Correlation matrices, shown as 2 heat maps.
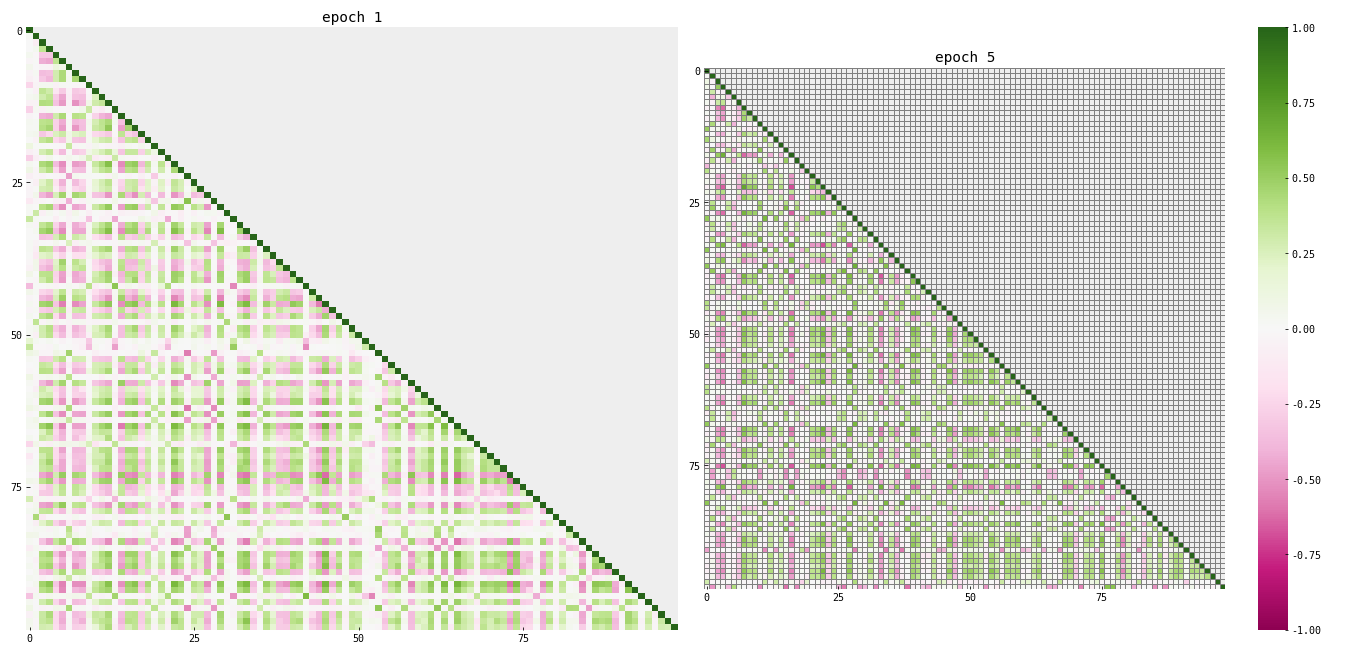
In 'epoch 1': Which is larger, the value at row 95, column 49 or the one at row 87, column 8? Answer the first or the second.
the first
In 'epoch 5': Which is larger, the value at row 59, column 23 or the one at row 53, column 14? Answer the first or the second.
the second
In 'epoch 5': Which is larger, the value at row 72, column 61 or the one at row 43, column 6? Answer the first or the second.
the first
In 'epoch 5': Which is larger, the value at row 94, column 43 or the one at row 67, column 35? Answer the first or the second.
the first
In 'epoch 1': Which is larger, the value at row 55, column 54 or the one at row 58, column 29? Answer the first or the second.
the first
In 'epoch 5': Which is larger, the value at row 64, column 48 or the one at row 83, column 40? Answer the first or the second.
the first
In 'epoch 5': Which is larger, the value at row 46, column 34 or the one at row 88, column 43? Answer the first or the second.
the second
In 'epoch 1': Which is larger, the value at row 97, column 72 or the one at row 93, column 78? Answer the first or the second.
the first
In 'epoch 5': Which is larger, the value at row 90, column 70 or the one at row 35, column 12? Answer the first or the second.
the second
